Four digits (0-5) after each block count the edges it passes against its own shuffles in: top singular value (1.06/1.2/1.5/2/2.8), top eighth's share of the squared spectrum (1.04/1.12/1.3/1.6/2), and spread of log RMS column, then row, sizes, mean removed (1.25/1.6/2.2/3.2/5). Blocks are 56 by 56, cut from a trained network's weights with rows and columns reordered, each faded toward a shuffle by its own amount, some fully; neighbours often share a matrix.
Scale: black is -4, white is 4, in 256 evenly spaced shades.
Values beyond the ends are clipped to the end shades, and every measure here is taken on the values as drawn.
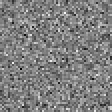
1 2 0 1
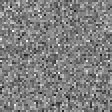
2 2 0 0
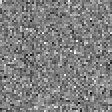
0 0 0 0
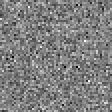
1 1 0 0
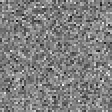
1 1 0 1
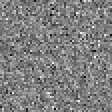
1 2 0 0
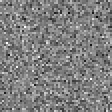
1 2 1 1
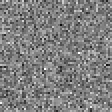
1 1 0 0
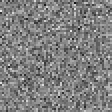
0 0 0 0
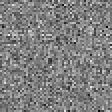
3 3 1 1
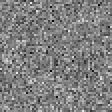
1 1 0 0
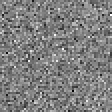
0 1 0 0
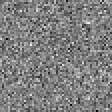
1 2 0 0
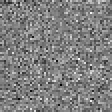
2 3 2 1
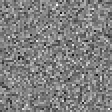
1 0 0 0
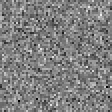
1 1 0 0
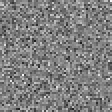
1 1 0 0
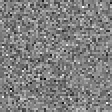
1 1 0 0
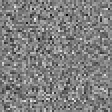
3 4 2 2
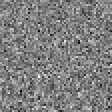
2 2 0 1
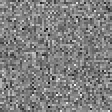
1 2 1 0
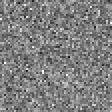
0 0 0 0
